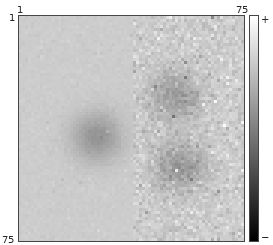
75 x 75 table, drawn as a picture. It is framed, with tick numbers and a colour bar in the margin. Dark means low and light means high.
No row or column stands out. On average the colour sits 80% of the way up the scale. The values are skewed, with a long tail toward low values. Three dips sink into the field. No overall slope runs across the table. The left part is calmer, up to a seam about 50% of the way across.
